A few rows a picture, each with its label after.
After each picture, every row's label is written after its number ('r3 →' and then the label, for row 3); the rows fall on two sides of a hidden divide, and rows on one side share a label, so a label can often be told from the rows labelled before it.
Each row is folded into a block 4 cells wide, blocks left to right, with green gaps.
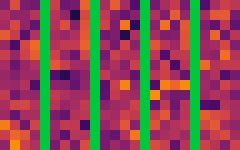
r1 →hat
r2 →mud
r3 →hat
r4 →hat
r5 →hat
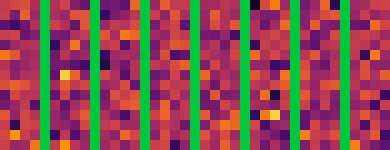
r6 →hat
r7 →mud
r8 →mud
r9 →hat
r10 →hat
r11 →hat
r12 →hat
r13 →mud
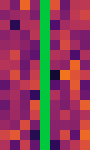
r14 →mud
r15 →mud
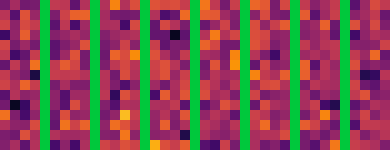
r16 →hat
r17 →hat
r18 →hat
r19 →hat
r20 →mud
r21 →mud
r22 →hat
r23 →hat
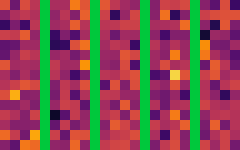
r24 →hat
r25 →hat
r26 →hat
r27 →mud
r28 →hat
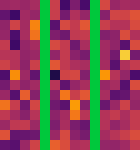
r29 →mud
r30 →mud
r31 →hat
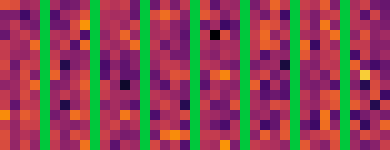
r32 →hat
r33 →hat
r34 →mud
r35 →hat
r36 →mud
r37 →mud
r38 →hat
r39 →mud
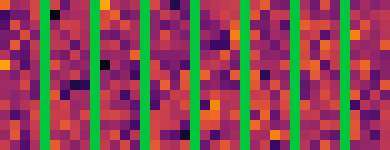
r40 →mud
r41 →mud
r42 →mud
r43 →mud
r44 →hat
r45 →hat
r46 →mud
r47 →mud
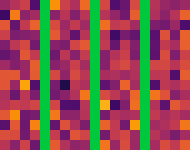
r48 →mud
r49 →hat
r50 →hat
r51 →hat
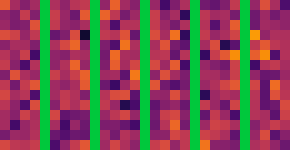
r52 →mud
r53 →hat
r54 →hat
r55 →mud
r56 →mud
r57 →mud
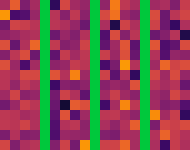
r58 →hat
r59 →hat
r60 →hat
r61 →hat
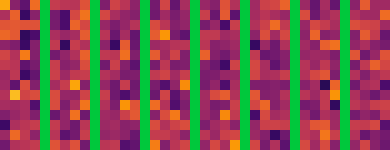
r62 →mud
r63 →hat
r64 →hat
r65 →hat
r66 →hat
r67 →mud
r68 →hat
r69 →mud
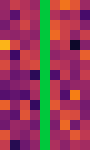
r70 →hat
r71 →mud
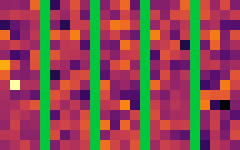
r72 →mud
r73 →mud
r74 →hat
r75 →mud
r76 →mud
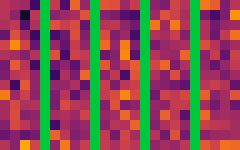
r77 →mud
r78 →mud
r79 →hat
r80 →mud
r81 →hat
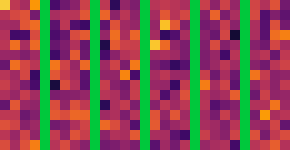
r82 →mud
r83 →hat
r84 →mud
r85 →mud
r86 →mud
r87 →hat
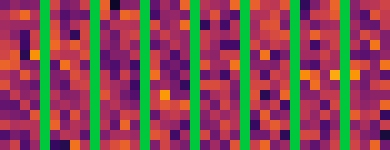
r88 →mud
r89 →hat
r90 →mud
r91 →mud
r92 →mud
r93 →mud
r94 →hat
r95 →hat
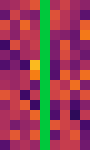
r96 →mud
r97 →mud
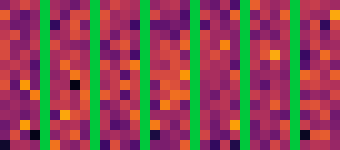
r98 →mud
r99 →hat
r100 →hat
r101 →hat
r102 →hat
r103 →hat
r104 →hat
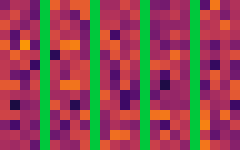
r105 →hat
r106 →hat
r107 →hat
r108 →hat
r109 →hat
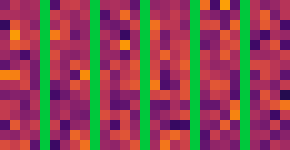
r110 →mud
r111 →hat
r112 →hat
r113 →hat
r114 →mud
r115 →mud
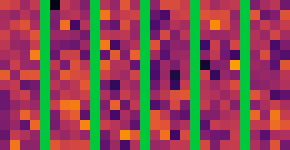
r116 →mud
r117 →hat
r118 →hat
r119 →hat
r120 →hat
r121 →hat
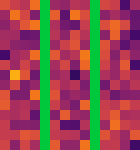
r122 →mud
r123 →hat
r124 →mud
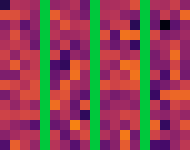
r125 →hat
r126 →mud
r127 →hat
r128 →hat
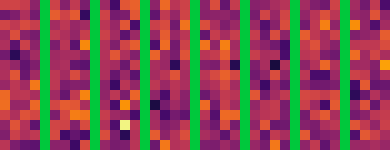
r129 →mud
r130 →mud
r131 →hat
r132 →mud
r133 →hat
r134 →mud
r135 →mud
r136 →hat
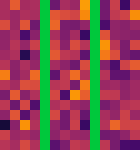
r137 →hat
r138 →hat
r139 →hat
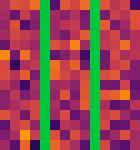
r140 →hat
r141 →hat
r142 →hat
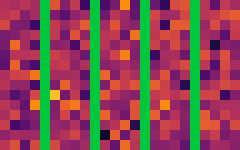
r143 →mud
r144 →mud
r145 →hat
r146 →mud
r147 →hat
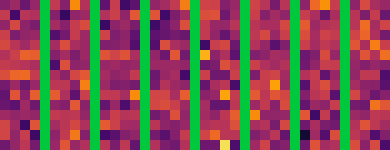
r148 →hat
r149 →hat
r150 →hat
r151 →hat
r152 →hat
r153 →mud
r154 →hat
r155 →mud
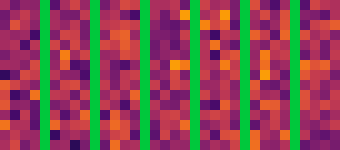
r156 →mud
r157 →hat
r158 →mud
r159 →hat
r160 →hat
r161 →mud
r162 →mud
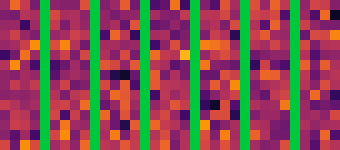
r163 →hat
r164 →mud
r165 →hat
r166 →hat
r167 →hat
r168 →mud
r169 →hat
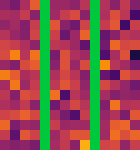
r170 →hat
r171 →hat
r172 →mud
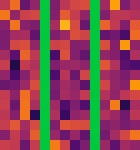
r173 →hat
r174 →mud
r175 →hat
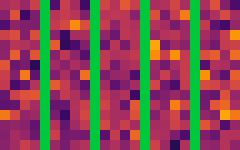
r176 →mud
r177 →mud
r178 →mud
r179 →hat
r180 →hat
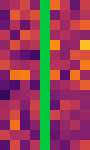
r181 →mud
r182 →hat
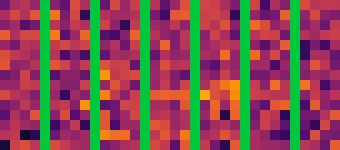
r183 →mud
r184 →mud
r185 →hat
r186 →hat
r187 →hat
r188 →mud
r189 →mud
